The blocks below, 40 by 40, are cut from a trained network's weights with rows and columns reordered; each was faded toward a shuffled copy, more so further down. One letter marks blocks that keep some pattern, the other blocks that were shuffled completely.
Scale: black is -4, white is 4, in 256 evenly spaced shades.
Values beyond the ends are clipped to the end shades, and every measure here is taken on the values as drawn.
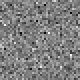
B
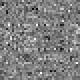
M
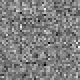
M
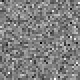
B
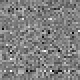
M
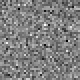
B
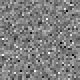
B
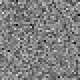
B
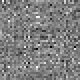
M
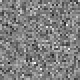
B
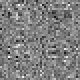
M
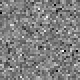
B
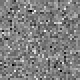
B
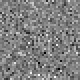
B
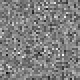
B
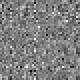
M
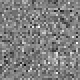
M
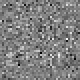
M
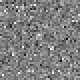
B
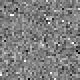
B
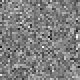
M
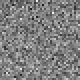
B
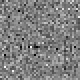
M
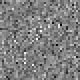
B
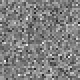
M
